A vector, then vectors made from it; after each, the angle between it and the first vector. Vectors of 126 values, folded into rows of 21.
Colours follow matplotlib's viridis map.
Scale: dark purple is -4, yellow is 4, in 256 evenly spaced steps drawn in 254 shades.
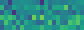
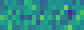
partly aligned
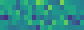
partly opposed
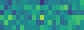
nearly parallel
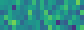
orthogonal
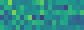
nearly opposite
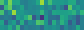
nearly opposite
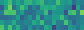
partly opposed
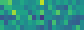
nearly opposite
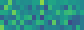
nearly opposite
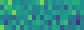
nearly opposite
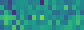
nearly parallel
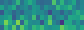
partly aligned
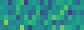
partly aligned
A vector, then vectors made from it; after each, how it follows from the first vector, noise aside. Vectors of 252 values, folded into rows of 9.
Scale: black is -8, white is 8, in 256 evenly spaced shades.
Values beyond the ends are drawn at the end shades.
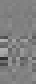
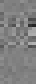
reversed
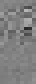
wrapped around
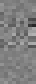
reversed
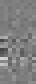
negated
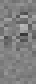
wrapped around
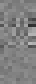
reversed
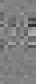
reversed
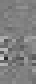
sign-scrambled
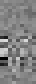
scaled up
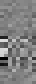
scaled up
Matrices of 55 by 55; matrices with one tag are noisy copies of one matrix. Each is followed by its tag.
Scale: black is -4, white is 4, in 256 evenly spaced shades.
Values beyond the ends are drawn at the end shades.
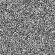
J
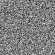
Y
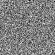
Y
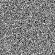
Y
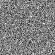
Y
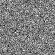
J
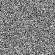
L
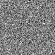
Y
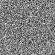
Y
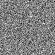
Y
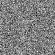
L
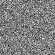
J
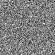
Y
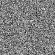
L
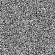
L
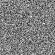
Y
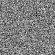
L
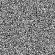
L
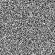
Y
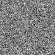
L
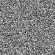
L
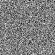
Y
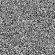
L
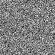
J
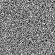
Y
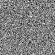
Y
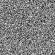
Y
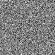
Y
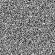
Y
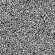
J
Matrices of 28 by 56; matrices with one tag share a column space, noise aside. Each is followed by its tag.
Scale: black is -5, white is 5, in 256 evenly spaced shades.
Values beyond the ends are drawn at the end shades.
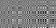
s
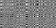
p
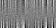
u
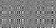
s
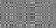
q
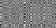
q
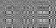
s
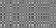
q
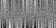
u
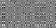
q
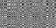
p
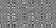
q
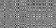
p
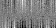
u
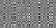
q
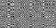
p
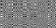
p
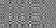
q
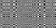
p
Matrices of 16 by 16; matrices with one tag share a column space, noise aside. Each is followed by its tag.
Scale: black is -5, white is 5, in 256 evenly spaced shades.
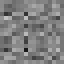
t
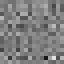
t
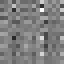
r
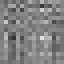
r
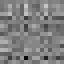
t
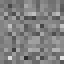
t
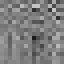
r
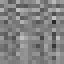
r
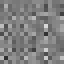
t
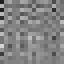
r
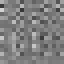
r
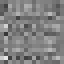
t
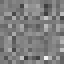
t
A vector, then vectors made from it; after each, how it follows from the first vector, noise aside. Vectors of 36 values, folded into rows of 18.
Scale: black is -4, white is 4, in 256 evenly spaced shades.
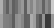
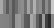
copied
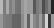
sign-scrambled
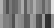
copied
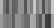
copied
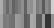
copied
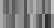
copied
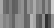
copied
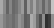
copied
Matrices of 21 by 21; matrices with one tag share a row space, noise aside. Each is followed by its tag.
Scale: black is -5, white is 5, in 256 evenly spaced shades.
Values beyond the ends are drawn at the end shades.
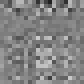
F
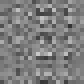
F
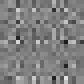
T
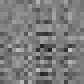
F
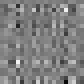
T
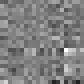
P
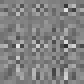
T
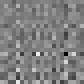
T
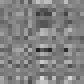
F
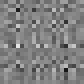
T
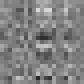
F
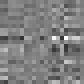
P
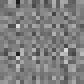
T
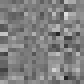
P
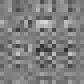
F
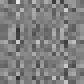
T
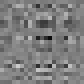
F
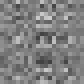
F
